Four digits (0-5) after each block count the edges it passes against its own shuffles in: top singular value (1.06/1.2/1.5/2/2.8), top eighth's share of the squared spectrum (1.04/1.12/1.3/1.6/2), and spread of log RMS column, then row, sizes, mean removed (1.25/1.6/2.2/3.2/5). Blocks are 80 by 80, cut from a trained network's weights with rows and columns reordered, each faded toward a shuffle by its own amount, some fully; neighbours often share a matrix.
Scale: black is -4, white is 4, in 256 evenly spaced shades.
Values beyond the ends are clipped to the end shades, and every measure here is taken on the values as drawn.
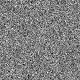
0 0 0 0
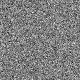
0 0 0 0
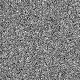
0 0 0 0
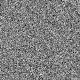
0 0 0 0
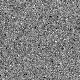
1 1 0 0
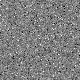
0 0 0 0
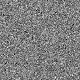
1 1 0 0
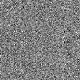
3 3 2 1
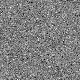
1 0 0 0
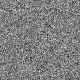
2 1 0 0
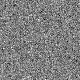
1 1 0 0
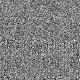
2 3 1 2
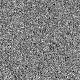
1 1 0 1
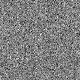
2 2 0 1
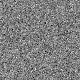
1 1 0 0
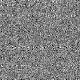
3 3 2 2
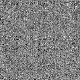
3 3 1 2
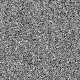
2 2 0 1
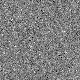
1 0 0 0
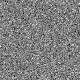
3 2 0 1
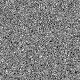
2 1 0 0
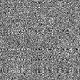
4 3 1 2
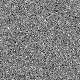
1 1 0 0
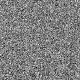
1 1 0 1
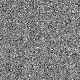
2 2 0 1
